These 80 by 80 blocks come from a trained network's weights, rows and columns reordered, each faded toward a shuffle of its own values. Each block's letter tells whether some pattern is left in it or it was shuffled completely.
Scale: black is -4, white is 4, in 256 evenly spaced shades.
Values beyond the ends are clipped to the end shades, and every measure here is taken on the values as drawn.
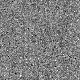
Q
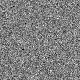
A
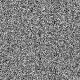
Q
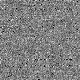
Q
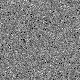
A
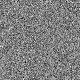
A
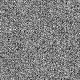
Q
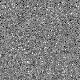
Q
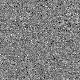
Q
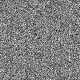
Q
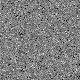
A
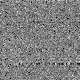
Q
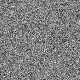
A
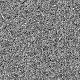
Q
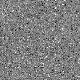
Q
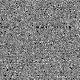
Q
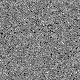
A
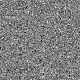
Q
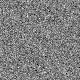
A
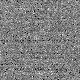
Q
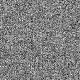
Q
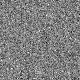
Q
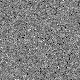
A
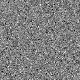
Q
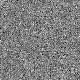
Q
